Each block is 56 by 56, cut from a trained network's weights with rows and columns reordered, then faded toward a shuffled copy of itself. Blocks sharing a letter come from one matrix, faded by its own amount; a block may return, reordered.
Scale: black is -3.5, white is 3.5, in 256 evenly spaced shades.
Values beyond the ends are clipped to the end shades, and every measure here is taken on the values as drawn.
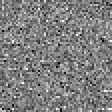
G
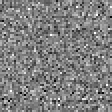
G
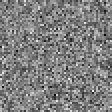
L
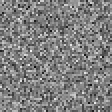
L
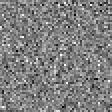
G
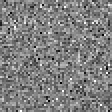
G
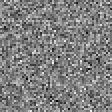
L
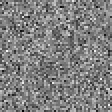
L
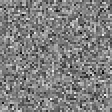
L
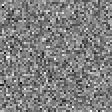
L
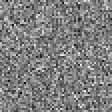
L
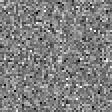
G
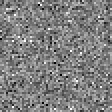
G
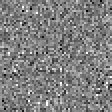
G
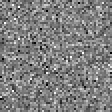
G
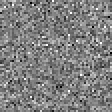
G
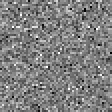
G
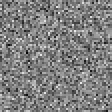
L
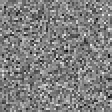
L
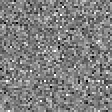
G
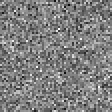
L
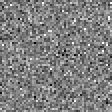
G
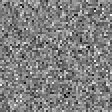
L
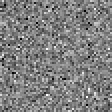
G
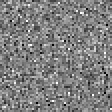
G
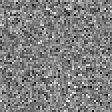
G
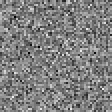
L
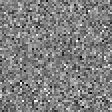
G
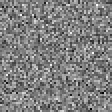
L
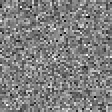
L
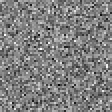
L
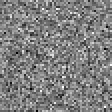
L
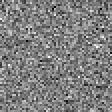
L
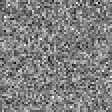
L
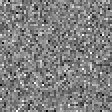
G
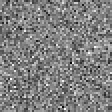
L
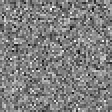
L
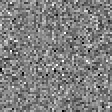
G
